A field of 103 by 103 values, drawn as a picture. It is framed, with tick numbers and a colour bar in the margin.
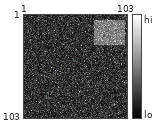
Mirror symmetry: none. Odd patch: higher, in the top right. Histogram: skewed, a long tail of high values. Average level on the scale: 20%.
